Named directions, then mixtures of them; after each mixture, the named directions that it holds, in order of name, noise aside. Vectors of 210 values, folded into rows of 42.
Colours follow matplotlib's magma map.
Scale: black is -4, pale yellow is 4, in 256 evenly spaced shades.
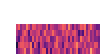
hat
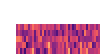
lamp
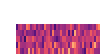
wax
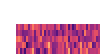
lamp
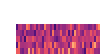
wax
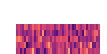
lamp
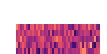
lamp, wax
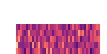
hat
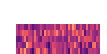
lamp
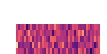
hat, wax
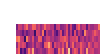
lamp, wax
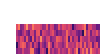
hat, lamp
